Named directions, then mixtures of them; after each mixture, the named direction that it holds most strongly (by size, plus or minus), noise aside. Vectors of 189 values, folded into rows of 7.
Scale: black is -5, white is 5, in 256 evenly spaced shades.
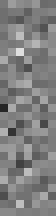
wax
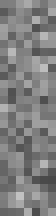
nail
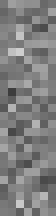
wax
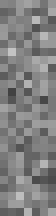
nail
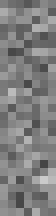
nail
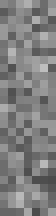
nail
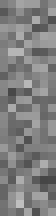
nail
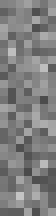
nail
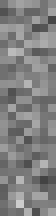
nail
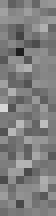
wax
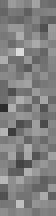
wax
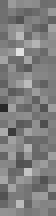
wax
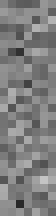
wax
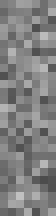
nail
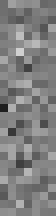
wax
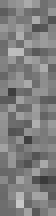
nail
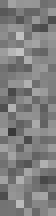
wax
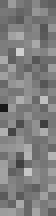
wax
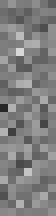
wax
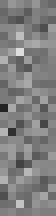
wax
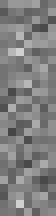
wax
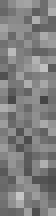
nail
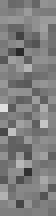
wax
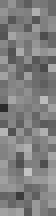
nail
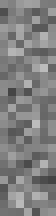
nail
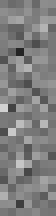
wax
